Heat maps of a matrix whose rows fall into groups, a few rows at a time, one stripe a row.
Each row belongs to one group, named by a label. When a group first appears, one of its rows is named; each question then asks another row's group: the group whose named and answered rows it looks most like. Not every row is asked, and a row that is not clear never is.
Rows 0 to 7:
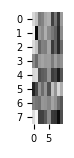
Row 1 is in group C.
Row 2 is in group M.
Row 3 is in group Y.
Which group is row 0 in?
M
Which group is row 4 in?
M
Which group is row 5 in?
Y
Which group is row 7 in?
M
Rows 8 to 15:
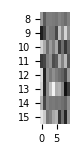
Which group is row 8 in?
C
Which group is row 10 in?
M
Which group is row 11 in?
Y
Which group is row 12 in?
C
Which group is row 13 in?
C
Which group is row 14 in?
C
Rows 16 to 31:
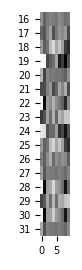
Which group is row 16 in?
C
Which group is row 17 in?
Y
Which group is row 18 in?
C
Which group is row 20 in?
C
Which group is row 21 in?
Y
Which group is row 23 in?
Y
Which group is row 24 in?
M
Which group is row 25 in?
C
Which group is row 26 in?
Y
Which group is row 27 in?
C
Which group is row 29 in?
Y
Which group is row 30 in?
C
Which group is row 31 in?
C
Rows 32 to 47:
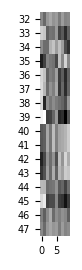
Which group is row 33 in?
M
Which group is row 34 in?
C
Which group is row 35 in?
Y
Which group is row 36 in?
M
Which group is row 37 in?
M
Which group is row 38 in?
C
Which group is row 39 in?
M
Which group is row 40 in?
Y
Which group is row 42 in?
Y
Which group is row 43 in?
Y
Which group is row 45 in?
M
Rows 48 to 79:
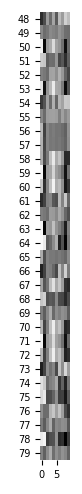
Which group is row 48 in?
Y
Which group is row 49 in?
C
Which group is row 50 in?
C
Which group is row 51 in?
M
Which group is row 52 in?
C
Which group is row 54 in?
Y
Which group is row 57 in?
C
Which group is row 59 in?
C
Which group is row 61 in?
Y
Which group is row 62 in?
C
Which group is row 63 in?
C
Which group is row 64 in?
M
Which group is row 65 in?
C
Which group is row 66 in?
Y
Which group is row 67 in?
C
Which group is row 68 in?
M
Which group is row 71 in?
C
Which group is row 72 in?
C
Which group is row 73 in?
Y
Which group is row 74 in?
M
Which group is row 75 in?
M
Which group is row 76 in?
C
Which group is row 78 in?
M
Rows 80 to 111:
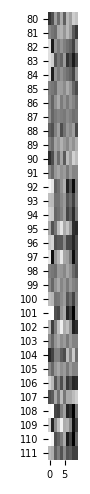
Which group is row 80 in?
Y
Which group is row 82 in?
C
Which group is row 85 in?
C
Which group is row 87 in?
C
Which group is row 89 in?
Y
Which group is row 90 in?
Y
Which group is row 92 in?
M
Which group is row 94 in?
M
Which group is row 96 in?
M
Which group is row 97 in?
C
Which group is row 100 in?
M
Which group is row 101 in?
M
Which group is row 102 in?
C
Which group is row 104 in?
Y
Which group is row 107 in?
Y
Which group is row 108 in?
M
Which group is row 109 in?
C
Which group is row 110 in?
M
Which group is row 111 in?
M
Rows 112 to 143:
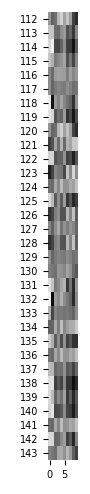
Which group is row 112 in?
C
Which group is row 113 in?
M
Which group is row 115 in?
M
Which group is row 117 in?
C
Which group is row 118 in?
C
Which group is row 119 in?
M
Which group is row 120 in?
C
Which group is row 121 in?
Y
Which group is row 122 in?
M
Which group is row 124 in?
Y
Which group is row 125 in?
M
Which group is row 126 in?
Y
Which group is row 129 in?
C
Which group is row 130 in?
C
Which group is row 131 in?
M
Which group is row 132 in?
C
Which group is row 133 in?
C
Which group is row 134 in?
Y
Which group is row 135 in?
M
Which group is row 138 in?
M
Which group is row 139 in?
M
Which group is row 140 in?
M
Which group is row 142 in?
M
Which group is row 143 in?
C
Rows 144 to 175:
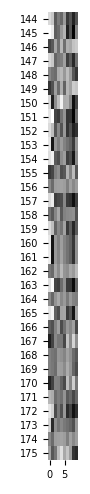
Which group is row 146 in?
Y
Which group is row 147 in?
M
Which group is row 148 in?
C
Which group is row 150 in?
C
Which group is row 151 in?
M
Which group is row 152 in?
M
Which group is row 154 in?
M
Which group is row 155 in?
Y
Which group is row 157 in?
M
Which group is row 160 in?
C
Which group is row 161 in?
C
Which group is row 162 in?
Y
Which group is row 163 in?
M
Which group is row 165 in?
M
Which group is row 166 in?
Y
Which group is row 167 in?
Y
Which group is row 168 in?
C
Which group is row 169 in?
C
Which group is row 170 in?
Y
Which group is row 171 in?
M
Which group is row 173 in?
C
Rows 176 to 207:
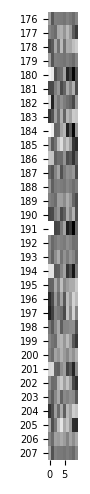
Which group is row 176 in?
C
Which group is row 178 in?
Y
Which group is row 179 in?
C
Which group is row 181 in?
Y
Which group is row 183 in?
Y
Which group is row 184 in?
M
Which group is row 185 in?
C
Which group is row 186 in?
M
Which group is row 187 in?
Y
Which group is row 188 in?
C
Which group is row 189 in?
C
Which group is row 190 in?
Y
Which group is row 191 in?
M
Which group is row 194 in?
M
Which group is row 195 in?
Y
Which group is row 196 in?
Y
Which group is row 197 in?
Y
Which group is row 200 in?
Y
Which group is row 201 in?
M
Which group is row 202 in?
C
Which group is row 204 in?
Y
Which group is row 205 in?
C
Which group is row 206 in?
Y
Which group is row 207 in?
C
